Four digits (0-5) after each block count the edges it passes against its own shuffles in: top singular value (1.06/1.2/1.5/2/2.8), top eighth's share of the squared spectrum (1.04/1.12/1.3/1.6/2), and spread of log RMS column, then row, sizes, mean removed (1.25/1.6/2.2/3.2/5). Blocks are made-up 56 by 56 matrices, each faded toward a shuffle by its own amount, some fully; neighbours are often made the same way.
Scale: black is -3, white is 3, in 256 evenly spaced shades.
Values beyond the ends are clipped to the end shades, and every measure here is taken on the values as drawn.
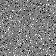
0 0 0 0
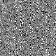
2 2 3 0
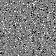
1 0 1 0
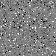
2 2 0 0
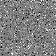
3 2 1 1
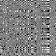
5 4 3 3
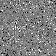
2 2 0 0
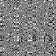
4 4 3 2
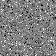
0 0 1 0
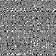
4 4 2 3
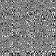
4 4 2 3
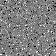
1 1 0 0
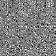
3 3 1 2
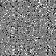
3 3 1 1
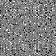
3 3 1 1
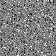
2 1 1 0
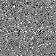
1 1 0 1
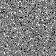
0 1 0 1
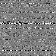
3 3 0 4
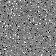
1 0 0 0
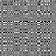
5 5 3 4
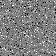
0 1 0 0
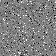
0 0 0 0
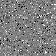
2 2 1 1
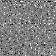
3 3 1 2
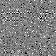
3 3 1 2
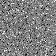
0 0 0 0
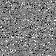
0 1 0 2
